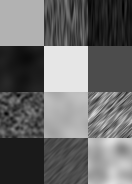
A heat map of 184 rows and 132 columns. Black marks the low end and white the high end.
The table splits into 4 rows of 3 panels. Panel 1,1: high, flat. Panel 1,2: low, streaked downward. Panel 1,3: very low, streaked downward, faint in contrast. Panel 2,1: very low, smooth, faint in contrast. Panel 2,2: very high, flat. Panel 2,3: low, flat. Panel 3,1: low, blotchy. Panel 3,2: high, smooth, faint in contrast. Panel 3,3: middling, slanting up to the right, strong in contrast. Panel 4,1: very low, flat. Panel 4,2: low, slanting up to the right, faint in contrast. Panel 4,3: high, smooth.
